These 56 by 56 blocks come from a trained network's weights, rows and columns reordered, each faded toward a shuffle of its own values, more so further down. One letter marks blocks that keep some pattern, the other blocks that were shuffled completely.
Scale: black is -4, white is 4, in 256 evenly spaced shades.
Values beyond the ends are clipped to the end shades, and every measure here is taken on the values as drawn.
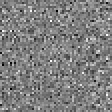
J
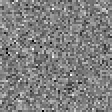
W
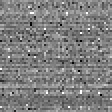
J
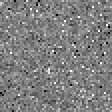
W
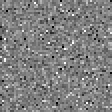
W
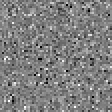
J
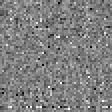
J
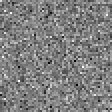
W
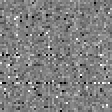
J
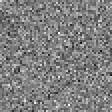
W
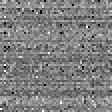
J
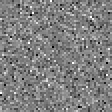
W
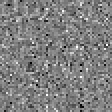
J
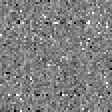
J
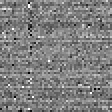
J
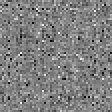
J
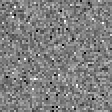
W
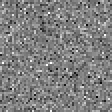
W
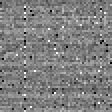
J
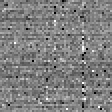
J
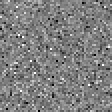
W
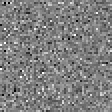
J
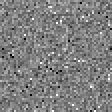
W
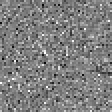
W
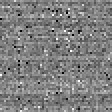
J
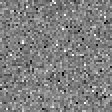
W
